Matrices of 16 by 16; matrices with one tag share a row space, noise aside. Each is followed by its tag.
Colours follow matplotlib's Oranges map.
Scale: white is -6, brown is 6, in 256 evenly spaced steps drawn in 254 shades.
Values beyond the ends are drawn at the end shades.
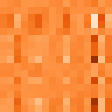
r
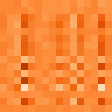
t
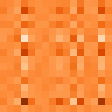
t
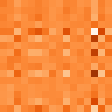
r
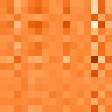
r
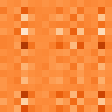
t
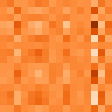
r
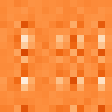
t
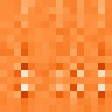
t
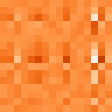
r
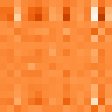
r
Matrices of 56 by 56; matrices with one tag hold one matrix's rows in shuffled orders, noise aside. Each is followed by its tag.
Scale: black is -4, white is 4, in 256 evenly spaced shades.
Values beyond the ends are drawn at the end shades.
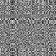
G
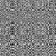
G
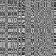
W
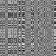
W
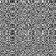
G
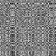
G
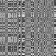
W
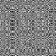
G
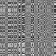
W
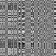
W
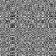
G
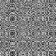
G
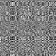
G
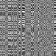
W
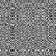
G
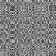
G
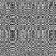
G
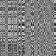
W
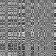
W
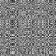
G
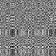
G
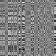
W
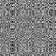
G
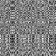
G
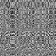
G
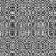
G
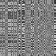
W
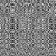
G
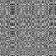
G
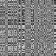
W
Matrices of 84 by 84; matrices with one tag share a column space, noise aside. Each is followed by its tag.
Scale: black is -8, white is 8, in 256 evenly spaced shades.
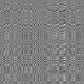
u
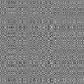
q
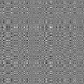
q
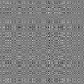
q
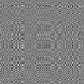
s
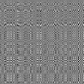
u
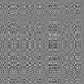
s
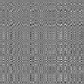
u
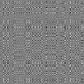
q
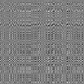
u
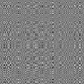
s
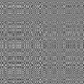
s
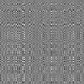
u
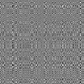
s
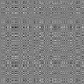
q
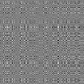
q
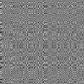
s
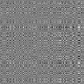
q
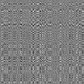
u
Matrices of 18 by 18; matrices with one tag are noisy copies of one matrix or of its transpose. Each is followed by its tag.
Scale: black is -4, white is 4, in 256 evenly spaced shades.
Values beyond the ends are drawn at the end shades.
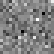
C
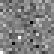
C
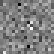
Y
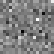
C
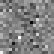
C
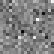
C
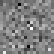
Y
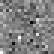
C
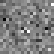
Y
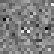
Y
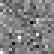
C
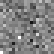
C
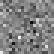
C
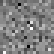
Y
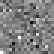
C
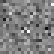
Y
